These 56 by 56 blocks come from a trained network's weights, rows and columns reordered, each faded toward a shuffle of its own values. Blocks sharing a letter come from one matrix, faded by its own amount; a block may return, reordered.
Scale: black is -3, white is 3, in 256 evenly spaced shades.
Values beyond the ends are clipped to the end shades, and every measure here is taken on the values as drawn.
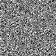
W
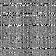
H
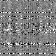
H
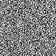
W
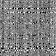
H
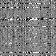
H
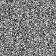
W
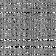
H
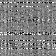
H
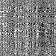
H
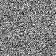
W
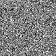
W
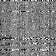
H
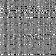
H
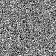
W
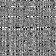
H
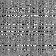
H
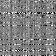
H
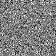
W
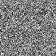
W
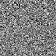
W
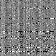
H
